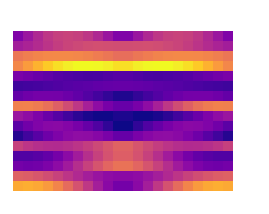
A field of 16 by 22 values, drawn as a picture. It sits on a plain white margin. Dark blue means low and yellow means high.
Calmest part: bottom middle. Mirror symmetry: left to right. Grain: streaks across. Ninth with the lowest average: centre. Slope: none.
